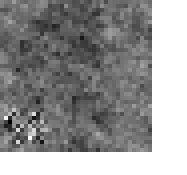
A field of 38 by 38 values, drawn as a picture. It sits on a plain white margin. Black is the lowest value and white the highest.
Ninth with the lowest average: top middle. Odd patch: rougher, in the bottom left. Histogram: heavy tails on both sides. Roughest part: bottom left. Stripes: none. Odd rows or columns: none. Mirror symmetry: none.
